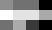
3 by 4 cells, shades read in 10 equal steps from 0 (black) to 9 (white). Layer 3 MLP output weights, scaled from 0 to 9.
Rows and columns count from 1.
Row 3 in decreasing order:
6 4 2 0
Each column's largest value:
9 8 8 6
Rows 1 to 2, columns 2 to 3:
4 4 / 8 8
